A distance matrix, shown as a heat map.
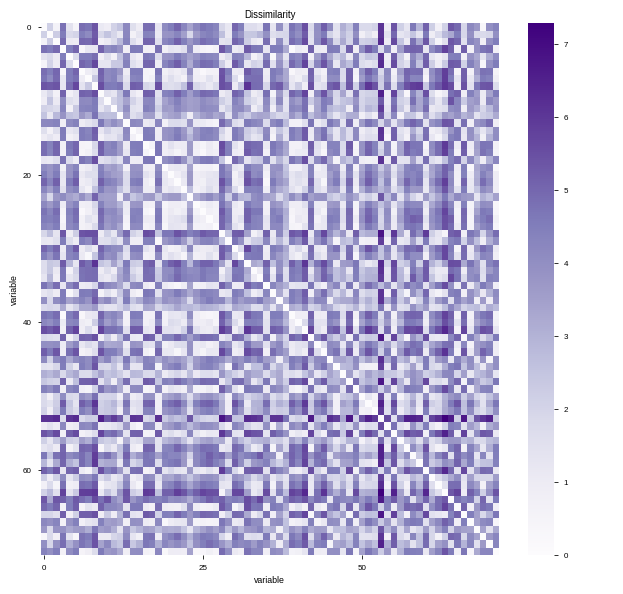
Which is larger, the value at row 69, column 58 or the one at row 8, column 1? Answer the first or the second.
the second
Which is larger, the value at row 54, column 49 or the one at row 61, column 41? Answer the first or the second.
the second
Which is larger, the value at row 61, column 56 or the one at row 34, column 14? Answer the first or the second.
the second
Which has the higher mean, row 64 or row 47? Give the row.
64
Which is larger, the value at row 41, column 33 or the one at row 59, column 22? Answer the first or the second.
the first
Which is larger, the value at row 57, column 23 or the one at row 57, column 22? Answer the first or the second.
the second
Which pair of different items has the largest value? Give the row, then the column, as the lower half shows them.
63, 53
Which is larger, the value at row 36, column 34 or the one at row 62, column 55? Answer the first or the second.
the second
